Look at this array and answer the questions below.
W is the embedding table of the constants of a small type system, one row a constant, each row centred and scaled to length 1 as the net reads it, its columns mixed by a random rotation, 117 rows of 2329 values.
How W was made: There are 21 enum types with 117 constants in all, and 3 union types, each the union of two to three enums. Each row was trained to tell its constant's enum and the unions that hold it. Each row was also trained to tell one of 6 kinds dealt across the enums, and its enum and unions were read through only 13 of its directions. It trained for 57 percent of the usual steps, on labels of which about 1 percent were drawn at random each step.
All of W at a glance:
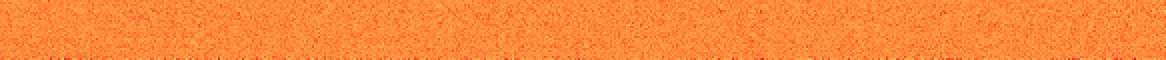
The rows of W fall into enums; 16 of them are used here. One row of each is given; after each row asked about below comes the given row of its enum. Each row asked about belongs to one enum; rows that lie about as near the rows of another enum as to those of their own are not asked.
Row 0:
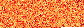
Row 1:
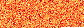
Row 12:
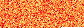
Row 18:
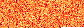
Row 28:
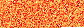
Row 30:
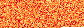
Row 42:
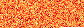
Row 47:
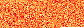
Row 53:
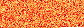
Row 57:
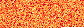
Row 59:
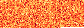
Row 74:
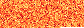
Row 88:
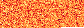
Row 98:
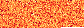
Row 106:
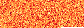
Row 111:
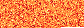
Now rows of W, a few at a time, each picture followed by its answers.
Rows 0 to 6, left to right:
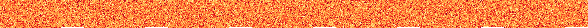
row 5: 1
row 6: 111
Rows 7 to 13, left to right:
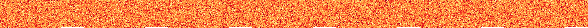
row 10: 18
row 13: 18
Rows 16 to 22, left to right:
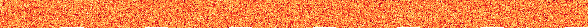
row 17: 47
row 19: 98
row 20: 1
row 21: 98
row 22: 1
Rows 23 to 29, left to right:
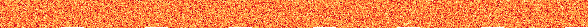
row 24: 74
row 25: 74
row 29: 0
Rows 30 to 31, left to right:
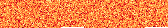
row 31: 30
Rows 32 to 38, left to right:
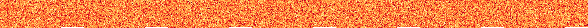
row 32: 42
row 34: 98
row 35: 28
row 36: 0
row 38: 18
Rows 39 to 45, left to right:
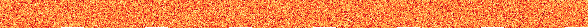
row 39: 0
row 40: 28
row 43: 111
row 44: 0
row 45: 111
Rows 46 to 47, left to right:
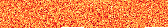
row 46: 30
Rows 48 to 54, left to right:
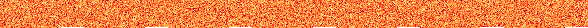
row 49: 88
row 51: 28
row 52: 74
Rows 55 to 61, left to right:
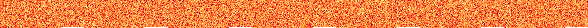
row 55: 111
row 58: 28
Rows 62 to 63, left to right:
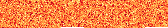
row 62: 53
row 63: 88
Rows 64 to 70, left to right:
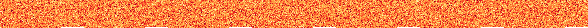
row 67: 57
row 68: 12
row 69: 42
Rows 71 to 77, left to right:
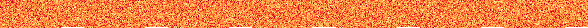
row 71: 30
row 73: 1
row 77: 106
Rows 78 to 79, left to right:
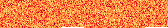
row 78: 88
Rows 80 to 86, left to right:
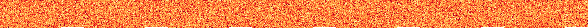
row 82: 18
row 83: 74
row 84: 12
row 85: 30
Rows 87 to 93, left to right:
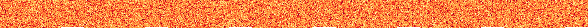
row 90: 88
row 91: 42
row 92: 0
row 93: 53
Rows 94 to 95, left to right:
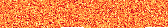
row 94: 57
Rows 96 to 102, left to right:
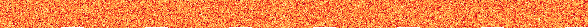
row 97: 12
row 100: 1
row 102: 53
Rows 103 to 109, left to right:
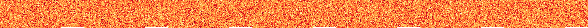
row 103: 74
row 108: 18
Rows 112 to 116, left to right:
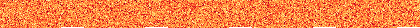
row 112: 106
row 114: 106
